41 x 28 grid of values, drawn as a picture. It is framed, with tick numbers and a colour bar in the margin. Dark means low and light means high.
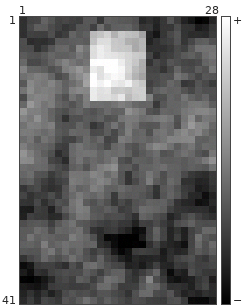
There are no regular stripes. Values change most from cell to cell in the top middle. The field is mottled with small blotches. The ninth with the highest average is the top middle. An odd patch, higher than its surroundings, sits in the top middle. Most values sit low, with a long tail of high ones.
